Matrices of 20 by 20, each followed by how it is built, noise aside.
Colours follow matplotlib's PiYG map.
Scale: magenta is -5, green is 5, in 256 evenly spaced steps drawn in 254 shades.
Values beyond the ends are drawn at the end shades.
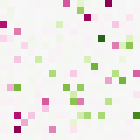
sparse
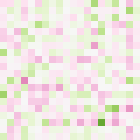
low rank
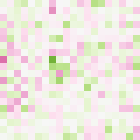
low rank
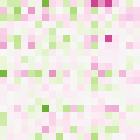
low rank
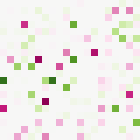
sparse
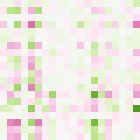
low rank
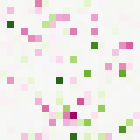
sparse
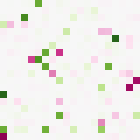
sparse
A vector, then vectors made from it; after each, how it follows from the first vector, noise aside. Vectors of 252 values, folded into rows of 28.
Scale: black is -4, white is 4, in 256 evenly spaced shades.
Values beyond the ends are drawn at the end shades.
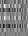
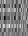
negated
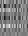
negated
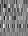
sign-scrambled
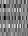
negated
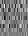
sign-scrambled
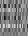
negated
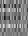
negated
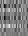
negated
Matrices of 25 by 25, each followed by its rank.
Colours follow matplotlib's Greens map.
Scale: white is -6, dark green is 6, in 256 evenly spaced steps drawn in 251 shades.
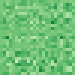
five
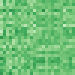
five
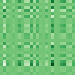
one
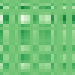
one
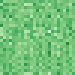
five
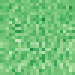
five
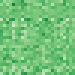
five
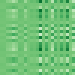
one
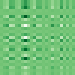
one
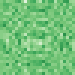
five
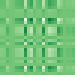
one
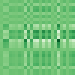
one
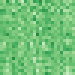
five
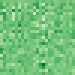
five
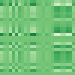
one
